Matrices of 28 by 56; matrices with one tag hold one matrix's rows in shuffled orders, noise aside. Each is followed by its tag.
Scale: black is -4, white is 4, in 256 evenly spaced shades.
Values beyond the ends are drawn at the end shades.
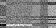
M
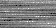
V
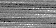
V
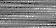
V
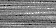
V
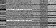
M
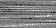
V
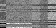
M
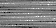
V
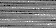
V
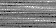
V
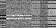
M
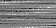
V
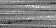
V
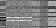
M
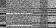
M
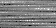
V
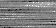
V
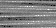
V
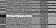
M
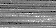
V
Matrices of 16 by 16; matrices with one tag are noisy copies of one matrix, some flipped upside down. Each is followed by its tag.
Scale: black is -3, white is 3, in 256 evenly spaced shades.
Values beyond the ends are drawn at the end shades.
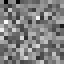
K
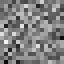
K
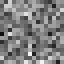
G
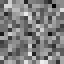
G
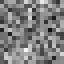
G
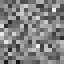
K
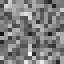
G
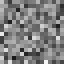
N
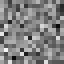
N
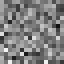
N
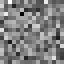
N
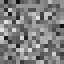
K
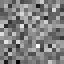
K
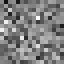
K
